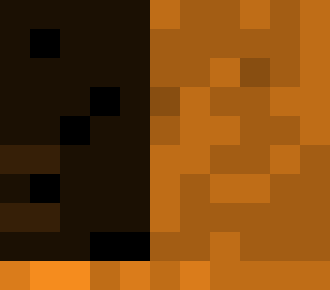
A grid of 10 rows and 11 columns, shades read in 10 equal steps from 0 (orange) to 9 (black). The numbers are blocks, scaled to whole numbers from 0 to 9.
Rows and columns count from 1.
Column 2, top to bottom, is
8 9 8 8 8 7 9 7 8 0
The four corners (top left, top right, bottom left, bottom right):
8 2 1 2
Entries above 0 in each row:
11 11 11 11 11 11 11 11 11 9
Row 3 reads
8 8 8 8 8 3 3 2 4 3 2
